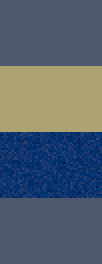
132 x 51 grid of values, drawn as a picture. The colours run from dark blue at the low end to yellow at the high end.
The table splits into 4 rows of 1 panel. Panel 1,1: low, flat. Panel 2,1: high, flat. Panel 3,1: very low, fine-grained, faint in contrast. Panel 4,1: low, flat.
